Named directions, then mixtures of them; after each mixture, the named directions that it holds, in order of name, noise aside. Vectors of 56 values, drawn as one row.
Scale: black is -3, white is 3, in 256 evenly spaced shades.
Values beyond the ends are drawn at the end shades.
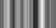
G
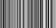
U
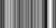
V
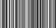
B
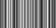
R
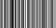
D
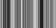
G, U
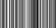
B, G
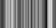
V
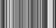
B, V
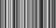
R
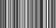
R, U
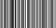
D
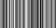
B, U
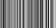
U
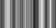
G, V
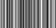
R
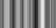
G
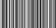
B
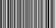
B, U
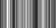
G, R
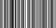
D
